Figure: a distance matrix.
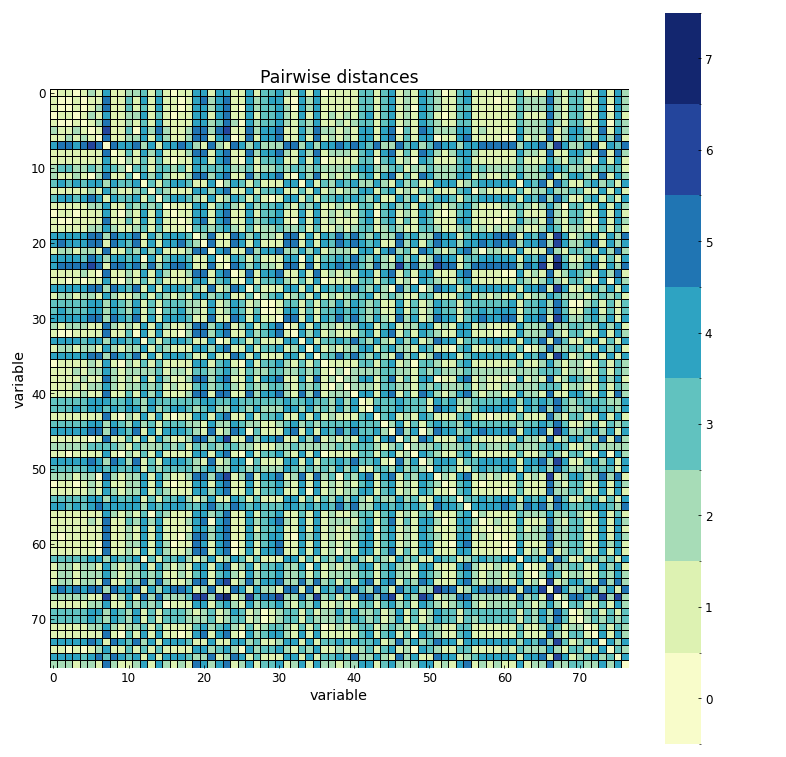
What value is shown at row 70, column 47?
1
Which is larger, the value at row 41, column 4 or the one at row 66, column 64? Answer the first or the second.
the second
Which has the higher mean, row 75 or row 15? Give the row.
75
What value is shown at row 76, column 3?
1
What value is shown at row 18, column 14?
3
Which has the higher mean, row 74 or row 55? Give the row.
55
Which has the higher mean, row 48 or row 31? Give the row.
31
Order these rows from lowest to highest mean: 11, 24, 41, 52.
52, 24, 11, 41
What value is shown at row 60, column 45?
4
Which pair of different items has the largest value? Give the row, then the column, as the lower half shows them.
67, 23
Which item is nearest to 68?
15
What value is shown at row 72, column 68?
1
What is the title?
Pairwise distances
